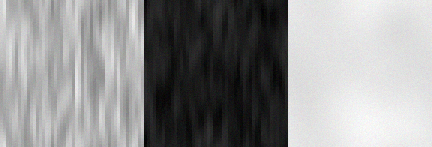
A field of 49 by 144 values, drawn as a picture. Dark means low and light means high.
The table splits into one row of 3 panels. Panel 1,1: high, streaked downward. Panel 1,2: very low, streaked downward, faint in contrast. Panel 1,3: very high, smooth, faint in contrast.
